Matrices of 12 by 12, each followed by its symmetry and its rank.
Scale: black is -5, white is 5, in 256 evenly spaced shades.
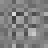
symmetric, rank two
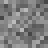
neither, full rank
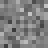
antisymmetric, full rank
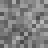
antisymmetric, full rank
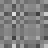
symmetric, rank one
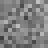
antisymmetric, full rank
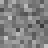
neither, full rank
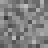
neither, full rank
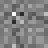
symmetric, rank two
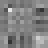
symmetric, rank two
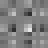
symmetric, rank one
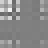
symmetric, rank one
